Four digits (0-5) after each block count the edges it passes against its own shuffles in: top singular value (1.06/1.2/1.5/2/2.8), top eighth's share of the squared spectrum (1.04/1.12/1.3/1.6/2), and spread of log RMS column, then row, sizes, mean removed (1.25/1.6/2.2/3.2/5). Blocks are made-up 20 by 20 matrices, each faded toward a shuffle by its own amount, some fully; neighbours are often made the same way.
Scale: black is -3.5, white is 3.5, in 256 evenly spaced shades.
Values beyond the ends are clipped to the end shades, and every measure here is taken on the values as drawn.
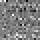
3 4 0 1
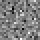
0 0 0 0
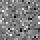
0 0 0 0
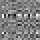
3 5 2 2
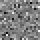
0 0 0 0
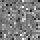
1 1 0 0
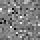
1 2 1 0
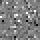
2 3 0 0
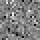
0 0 0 0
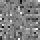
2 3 1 1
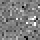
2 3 0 1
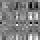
4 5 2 2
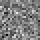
0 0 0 1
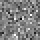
0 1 0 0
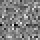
1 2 0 2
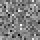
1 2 0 0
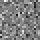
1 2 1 1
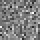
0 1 0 1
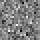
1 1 0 0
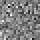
0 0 0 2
